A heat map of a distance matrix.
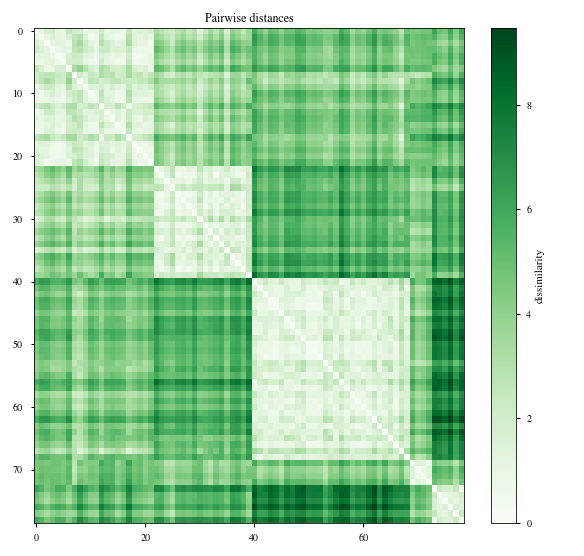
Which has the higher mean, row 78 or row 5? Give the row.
78
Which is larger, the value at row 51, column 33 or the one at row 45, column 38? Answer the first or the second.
the first
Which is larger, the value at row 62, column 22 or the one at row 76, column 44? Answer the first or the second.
the second
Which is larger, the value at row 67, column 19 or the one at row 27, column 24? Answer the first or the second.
the first
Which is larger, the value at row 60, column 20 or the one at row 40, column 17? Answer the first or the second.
the second
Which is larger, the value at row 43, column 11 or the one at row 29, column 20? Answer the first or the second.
the first
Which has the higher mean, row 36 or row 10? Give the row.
36
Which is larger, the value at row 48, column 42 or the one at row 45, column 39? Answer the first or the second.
the second
